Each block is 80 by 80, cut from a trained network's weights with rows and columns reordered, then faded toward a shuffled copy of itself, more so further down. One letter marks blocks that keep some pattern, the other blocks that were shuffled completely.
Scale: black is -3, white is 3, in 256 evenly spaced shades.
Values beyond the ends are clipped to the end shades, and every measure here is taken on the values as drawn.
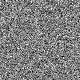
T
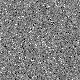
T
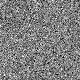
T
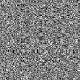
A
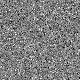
T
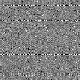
A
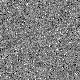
T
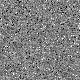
T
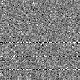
A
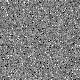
T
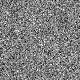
T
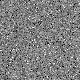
T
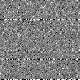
A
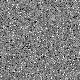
T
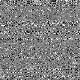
A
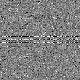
A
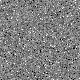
T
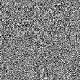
A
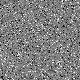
T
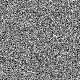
T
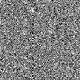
A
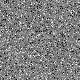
T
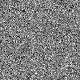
A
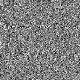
A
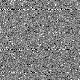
A
